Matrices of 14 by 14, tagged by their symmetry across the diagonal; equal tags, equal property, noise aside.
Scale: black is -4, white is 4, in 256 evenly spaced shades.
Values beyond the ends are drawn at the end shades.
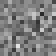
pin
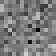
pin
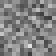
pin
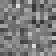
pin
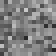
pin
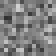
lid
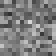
pin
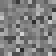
lid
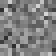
lid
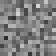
lid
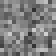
lid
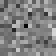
pin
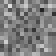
pin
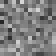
lid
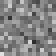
pin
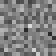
lid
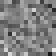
lid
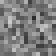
pin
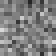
lid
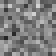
lid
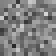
lid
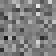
lid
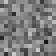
pin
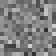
lid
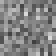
pin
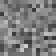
pin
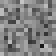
pin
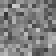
lid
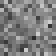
lid
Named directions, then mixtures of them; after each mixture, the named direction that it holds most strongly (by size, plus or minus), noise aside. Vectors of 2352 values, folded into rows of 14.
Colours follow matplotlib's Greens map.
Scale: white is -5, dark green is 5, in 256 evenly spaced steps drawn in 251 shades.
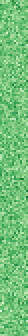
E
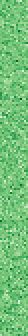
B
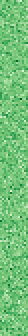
B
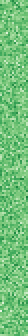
E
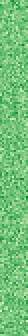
E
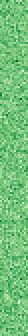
B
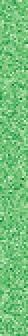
B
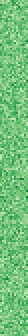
E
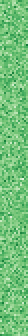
E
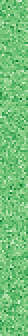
B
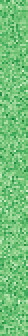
E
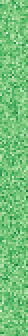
E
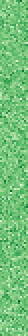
B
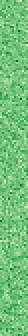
B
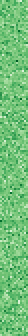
B
